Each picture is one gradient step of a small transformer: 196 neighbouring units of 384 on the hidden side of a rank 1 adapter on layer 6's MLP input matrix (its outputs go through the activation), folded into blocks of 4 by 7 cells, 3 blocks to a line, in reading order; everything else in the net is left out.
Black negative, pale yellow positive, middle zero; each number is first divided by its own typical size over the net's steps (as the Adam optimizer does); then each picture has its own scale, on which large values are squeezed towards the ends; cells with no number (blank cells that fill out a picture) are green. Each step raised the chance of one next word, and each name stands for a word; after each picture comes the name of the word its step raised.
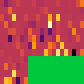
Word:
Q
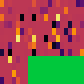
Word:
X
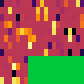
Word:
Q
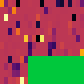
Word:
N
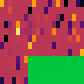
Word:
X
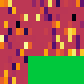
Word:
N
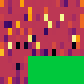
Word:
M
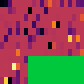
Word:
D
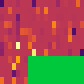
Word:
Q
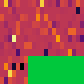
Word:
D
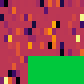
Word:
D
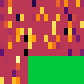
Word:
Q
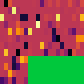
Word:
M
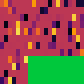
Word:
X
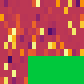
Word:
Q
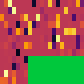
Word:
N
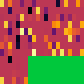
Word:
N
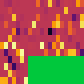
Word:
X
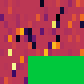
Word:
D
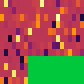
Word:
D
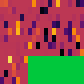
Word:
X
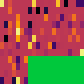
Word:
X
